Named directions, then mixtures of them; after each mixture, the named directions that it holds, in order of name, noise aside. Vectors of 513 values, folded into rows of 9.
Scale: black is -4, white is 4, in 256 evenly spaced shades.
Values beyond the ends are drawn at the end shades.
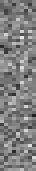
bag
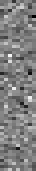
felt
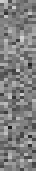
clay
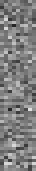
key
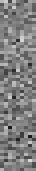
clay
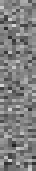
key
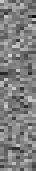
clay, felt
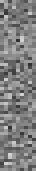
clay, key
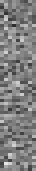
clay, key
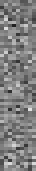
key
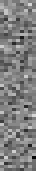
bag, key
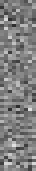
key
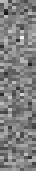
bag, clay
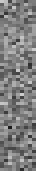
clay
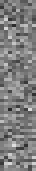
key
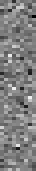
felt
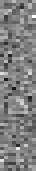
felt, key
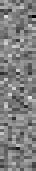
clay, felt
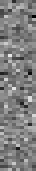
felt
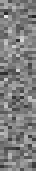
clay, felt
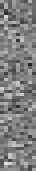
clay, key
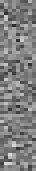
clay, key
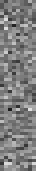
key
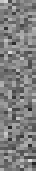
clay, key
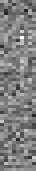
bag, clay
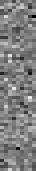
felt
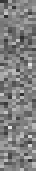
clay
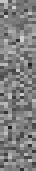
clay
